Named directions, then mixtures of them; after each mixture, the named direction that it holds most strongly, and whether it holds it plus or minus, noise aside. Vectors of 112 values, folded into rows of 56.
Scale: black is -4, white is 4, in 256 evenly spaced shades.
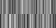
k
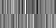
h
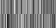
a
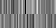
h, minus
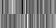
k, minus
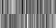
k, minus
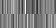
h, plus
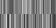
k, plus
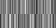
k, plus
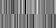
h, minus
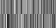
a, plus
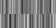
k, minus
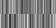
k, minus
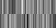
k, plus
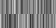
k, minus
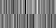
h, minus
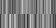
k, plus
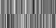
a, plus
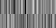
h, minus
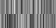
a, plus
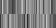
k, plus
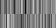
a, minus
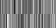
a, minus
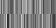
a, plus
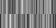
k, plus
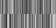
k, minus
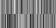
a, plus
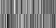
a, plus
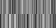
k, plus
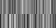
k, plus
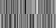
h, minus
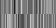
a, minus
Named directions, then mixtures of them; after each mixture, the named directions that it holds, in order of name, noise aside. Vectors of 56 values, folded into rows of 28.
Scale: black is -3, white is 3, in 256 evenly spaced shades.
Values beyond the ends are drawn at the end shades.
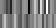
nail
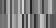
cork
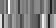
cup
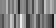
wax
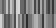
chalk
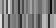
cork, cup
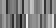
chalk, cork, wax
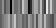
cork, nail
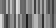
chalk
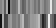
cup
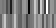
nail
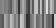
nail, wax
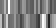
cup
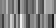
wax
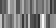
cork, cup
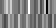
nail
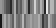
chalk, cup, nail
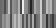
cork, nail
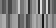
chalk, nail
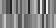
nail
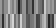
cup, wax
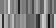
cup, wax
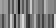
cork, wax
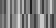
cork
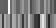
cork, cup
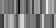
chalk, wax
